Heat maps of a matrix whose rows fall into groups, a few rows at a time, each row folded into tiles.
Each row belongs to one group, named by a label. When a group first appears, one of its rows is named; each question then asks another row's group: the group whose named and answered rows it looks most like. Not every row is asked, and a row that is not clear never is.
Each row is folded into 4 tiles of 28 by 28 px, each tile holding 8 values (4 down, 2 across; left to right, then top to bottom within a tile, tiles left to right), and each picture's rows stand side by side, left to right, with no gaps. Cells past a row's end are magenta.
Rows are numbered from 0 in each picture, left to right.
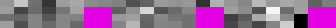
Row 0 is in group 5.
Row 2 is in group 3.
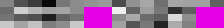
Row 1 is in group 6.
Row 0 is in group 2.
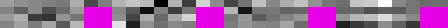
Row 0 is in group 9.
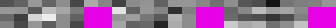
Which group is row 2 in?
2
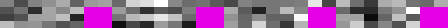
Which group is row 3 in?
9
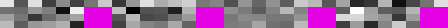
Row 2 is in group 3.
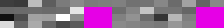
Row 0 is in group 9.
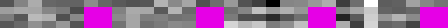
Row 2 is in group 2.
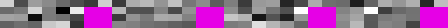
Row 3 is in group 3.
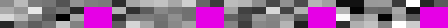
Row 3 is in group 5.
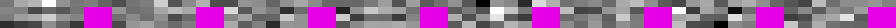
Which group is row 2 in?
6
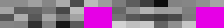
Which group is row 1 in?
2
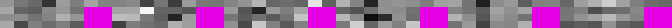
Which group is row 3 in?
9
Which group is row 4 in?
9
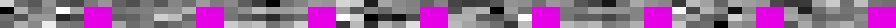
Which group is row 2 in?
2
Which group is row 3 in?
9
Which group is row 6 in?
6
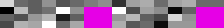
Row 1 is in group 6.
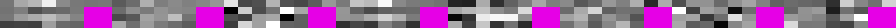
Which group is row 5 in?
3
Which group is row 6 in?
6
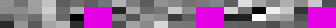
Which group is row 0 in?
3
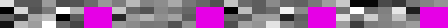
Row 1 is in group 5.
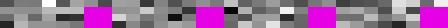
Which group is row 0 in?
3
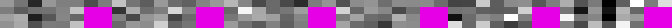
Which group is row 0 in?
9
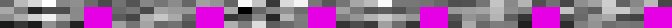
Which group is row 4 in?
3
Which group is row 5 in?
3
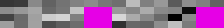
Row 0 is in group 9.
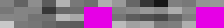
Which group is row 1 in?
2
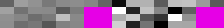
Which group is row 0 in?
6
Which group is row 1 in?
6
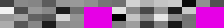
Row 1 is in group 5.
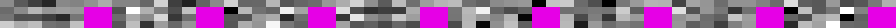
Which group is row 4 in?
3
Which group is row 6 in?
6
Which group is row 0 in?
2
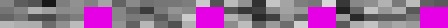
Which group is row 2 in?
9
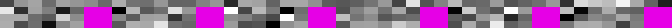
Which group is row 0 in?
6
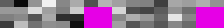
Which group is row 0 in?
3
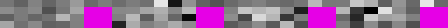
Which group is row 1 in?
3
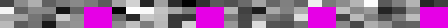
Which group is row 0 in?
6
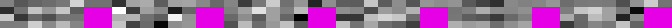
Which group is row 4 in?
2
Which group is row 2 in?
3
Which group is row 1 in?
6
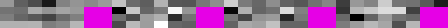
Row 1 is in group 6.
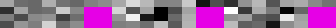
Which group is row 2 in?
6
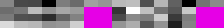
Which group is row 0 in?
2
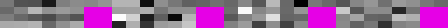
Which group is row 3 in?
6
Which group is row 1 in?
9
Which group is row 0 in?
2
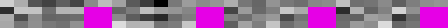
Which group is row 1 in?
2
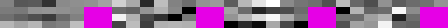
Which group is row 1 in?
9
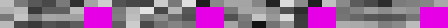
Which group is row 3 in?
2
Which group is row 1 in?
3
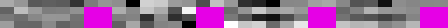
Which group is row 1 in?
3
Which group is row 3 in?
2
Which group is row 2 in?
2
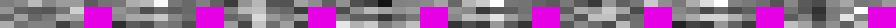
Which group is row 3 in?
2
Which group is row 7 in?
9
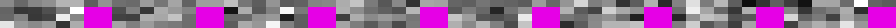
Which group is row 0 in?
9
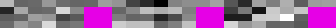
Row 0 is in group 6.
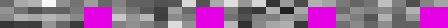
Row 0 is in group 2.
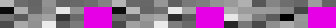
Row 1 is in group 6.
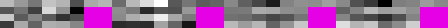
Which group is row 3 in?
2
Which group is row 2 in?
2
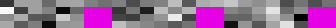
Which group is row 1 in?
9
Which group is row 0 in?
6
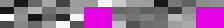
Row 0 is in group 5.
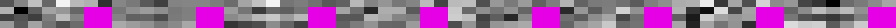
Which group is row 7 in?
2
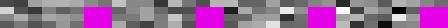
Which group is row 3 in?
6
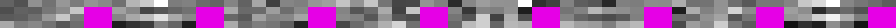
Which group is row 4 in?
5
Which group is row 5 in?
2
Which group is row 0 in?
9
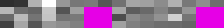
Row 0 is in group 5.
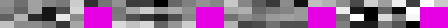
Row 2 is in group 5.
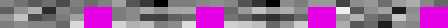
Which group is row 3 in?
6
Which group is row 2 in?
2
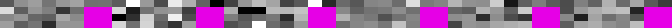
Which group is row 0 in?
6
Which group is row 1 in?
5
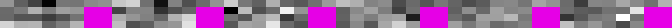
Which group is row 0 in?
2
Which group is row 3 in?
3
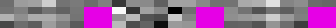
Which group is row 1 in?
6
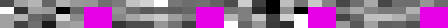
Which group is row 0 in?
6
